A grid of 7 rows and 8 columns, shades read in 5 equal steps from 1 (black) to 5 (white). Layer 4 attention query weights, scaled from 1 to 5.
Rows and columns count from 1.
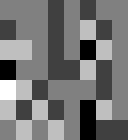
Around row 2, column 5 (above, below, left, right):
3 3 2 4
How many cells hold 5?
1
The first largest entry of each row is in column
1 6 1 6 1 1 2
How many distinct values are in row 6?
4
